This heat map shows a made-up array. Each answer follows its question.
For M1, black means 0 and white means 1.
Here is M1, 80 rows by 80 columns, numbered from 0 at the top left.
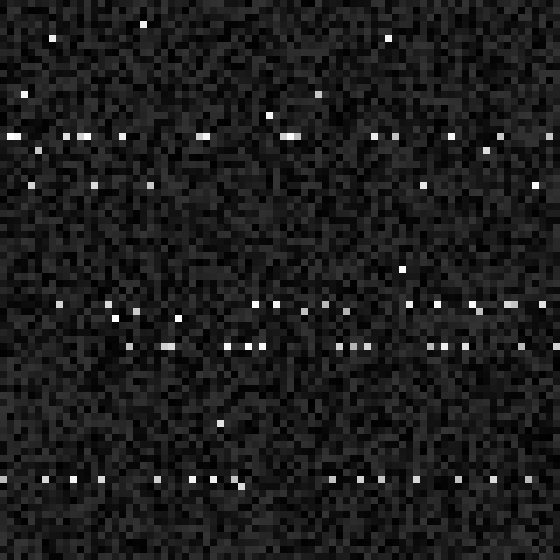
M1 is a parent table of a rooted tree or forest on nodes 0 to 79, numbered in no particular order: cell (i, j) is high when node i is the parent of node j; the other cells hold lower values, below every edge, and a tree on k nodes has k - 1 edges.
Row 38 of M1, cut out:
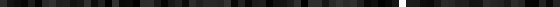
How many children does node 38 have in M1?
1
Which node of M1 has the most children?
19
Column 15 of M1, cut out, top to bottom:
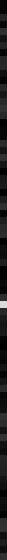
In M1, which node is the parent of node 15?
43
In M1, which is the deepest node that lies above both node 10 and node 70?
68
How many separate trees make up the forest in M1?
2
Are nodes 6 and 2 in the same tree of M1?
yes
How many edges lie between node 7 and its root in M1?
3
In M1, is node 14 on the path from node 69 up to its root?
no
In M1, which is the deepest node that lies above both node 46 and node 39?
43
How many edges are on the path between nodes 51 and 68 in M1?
1
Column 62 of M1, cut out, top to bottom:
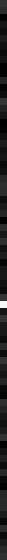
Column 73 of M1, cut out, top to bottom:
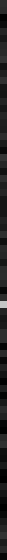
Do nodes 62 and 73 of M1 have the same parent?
yes
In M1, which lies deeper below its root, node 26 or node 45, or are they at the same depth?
node 45
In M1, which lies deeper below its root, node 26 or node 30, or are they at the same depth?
node 30
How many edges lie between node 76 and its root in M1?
1
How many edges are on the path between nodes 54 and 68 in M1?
1
